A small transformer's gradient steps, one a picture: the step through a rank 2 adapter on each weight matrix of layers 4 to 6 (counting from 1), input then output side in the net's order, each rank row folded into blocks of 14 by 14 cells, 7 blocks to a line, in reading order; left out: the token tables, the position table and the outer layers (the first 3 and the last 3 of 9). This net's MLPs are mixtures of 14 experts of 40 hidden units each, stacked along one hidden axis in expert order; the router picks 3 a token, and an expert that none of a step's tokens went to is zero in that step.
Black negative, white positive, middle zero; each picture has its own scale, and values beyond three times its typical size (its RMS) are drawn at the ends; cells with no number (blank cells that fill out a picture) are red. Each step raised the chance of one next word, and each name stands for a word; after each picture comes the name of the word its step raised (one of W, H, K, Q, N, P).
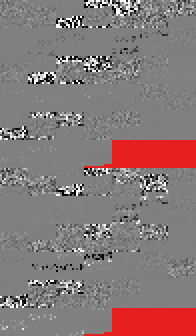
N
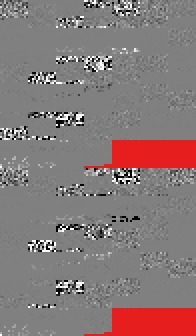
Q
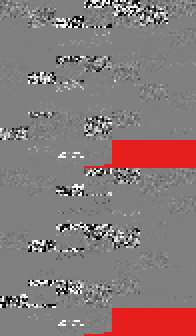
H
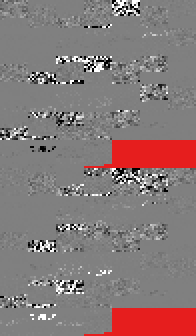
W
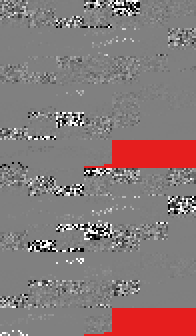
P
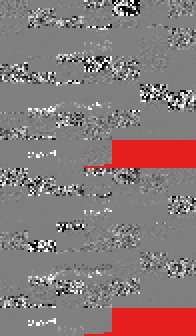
W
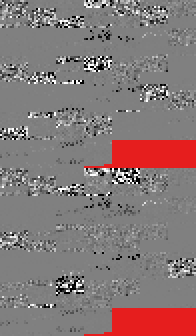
N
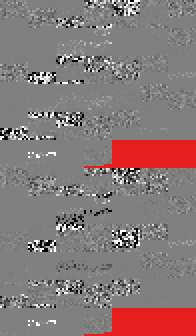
Q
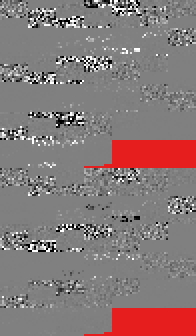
Q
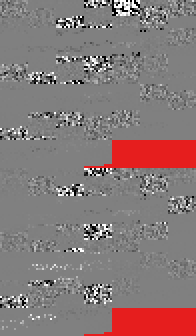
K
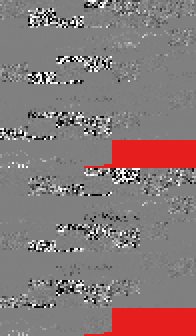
Q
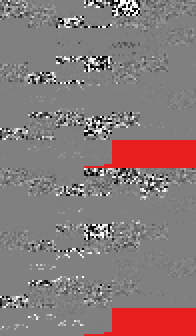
K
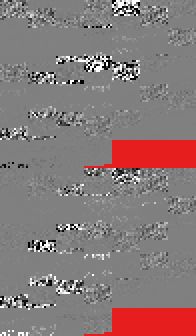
W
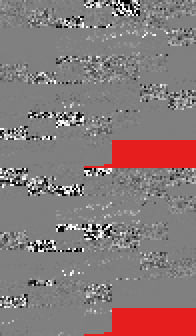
P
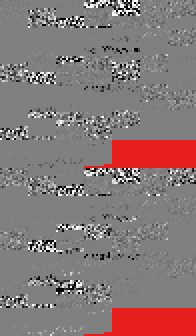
N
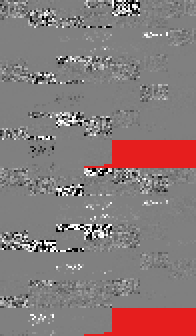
P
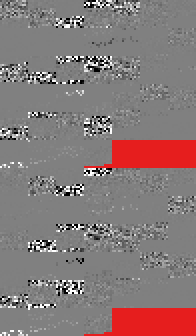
H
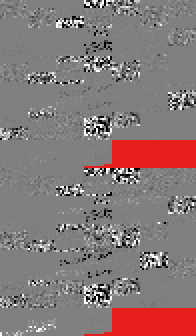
N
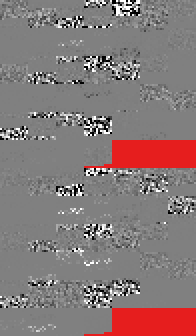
K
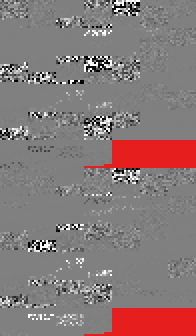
W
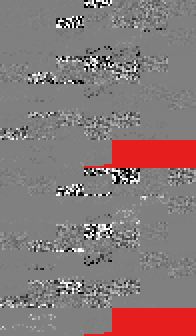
N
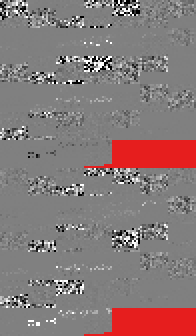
W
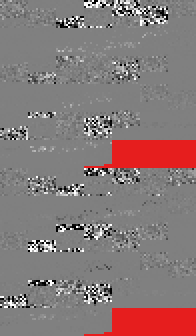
H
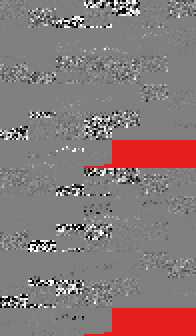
H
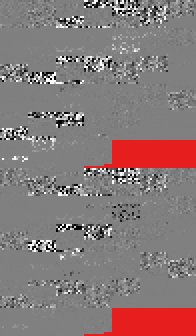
Q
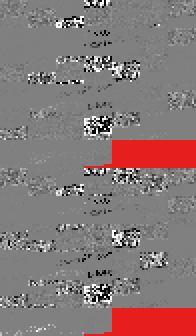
N
